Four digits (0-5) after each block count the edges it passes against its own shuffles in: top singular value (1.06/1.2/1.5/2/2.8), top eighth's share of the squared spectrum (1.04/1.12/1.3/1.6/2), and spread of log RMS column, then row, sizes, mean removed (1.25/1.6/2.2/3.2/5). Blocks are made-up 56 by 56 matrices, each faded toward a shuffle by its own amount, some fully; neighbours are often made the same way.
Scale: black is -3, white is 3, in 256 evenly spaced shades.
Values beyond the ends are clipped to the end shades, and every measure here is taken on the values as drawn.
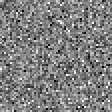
0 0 0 0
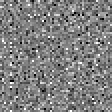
3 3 2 1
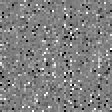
1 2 1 1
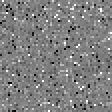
0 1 0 0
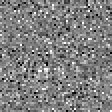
3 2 1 1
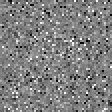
1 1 0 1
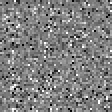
3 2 1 0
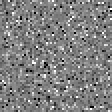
0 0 0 0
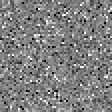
0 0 0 0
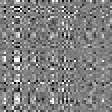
5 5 4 3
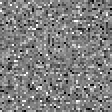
3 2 1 1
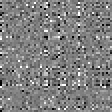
4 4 3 3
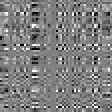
5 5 4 4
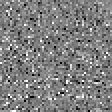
3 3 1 1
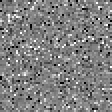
0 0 0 0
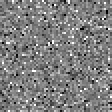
2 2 0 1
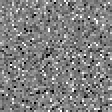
1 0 0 0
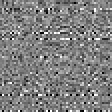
4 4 2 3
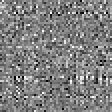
4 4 2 3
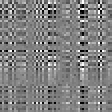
5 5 4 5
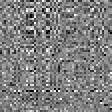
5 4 3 3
